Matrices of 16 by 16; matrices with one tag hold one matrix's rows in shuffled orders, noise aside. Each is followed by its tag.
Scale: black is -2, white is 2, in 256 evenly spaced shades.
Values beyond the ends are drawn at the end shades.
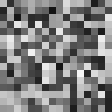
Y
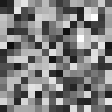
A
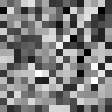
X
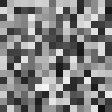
X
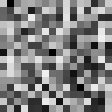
Y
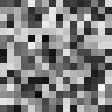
Y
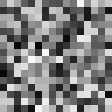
A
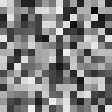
X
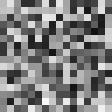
Y
